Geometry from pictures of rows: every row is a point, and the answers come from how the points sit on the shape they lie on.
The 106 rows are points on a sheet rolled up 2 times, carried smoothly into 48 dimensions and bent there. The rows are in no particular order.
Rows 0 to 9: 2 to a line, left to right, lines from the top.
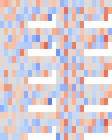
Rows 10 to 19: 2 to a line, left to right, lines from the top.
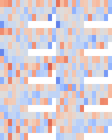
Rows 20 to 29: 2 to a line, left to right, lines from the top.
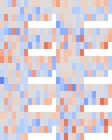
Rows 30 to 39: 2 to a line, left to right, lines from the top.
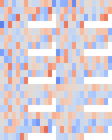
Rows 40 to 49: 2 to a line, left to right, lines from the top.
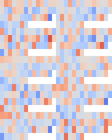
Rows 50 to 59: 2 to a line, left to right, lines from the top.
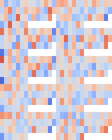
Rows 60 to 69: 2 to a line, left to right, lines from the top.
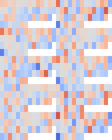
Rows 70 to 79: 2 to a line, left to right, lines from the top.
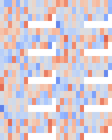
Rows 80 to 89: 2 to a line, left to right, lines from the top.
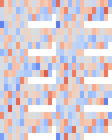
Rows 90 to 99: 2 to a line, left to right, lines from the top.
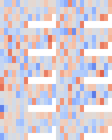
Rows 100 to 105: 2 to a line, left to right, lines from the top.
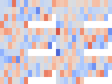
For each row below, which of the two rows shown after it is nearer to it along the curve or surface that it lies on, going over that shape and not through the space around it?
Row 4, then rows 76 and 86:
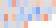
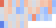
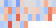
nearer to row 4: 76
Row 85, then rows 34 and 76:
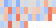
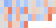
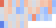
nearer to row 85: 34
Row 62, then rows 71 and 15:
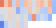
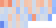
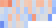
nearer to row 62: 71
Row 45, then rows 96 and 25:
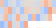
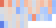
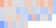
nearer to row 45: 96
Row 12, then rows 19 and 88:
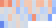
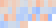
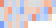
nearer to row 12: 88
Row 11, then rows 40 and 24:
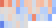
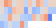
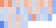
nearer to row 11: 24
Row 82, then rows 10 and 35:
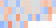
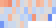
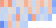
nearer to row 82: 35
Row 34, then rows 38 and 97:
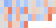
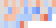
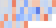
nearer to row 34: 97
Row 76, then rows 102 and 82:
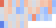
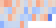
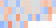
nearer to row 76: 82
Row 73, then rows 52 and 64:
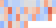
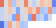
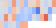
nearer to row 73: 52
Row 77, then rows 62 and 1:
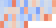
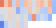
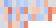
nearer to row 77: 1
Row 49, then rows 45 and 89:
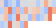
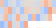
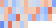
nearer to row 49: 89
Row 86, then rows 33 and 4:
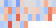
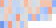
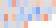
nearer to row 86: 33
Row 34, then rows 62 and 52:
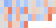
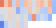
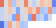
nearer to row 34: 52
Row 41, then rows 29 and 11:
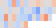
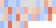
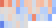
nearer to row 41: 11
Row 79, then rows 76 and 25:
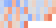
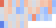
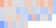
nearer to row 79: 76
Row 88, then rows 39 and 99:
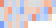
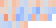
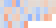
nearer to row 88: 99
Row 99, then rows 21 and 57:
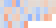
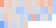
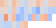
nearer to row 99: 57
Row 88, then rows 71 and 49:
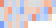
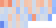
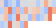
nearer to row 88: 71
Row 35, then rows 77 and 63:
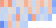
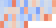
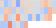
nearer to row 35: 63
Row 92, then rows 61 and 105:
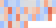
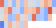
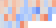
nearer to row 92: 61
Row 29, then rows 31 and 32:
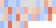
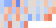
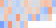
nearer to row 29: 31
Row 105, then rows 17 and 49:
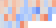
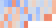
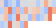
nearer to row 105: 17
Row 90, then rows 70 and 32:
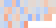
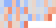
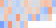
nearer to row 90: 32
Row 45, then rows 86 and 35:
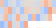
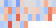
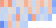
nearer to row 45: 35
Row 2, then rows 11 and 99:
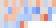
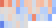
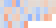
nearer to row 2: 11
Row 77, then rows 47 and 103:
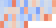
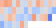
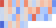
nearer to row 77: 47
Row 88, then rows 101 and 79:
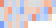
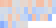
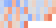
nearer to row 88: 101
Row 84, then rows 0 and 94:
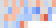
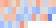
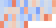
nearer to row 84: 0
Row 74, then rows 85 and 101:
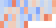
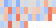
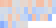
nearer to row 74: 85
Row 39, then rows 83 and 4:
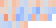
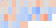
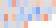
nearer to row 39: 83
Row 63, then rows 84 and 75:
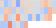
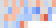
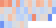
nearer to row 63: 75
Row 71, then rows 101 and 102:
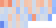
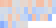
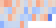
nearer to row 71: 102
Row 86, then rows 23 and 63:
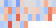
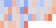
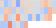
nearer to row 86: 23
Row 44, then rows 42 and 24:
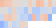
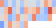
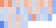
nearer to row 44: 24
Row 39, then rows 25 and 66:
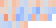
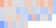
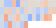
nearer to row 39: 25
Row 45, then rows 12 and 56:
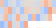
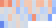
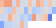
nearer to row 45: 12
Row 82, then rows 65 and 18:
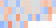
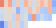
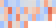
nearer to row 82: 65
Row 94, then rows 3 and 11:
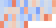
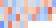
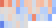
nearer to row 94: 3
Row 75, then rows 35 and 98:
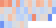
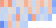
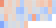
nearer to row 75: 35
